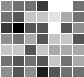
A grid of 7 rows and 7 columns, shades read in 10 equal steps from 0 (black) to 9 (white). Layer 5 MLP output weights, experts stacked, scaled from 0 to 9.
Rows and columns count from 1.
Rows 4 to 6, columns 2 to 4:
4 6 3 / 7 3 7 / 3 4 3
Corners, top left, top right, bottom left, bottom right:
5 4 5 4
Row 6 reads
4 3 4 3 7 4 6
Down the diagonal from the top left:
5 3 3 3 6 4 4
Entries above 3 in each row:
6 6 2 5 6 5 4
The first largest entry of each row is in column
5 5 5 5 1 5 1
